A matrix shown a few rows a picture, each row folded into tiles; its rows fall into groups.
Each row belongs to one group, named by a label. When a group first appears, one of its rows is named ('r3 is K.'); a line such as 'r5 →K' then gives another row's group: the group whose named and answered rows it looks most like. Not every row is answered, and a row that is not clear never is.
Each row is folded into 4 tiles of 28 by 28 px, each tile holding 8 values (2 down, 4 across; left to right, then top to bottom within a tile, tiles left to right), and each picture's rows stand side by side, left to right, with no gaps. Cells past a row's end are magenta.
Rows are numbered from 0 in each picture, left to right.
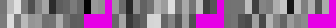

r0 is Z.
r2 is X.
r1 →X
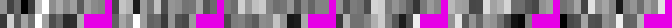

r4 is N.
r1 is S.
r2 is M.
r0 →N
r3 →N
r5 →M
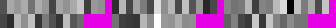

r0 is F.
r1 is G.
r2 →X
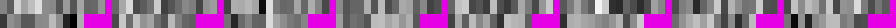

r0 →M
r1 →Z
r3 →G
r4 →Z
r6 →S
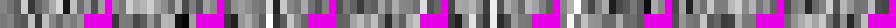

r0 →X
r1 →M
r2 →F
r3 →S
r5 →Z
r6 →F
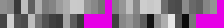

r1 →M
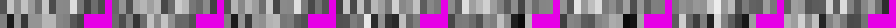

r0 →G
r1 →G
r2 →G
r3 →F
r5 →M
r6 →N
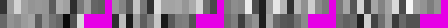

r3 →X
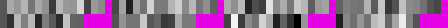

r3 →G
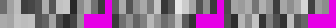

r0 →S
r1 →G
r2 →F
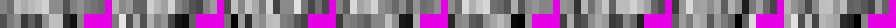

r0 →M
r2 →G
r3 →M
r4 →M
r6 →S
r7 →N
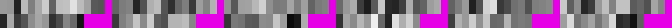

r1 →Z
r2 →M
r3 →Z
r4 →Z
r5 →N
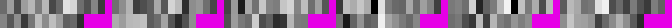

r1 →S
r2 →F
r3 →G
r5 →Z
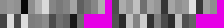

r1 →F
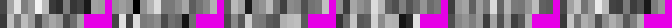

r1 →N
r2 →Z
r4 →S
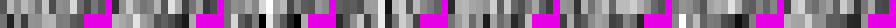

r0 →G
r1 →S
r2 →N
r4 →S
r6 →N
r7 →S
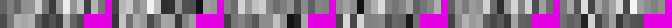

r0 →F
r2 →M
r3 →N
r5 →X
